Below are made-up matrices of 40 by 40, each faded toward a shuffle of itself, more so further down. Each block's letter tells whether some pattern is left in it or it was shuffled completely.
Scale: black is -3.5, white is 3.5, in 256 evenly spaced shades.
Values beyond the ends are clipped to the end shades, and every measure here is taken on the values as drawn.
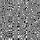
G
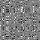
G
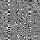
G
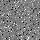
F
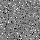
F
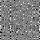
G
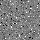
F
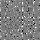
G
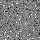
F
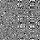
G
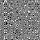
G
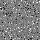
F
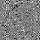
G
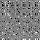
G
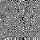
G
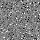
F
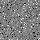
F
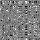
G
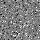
F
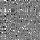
G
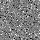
F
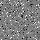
F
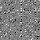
G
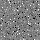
F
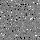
F
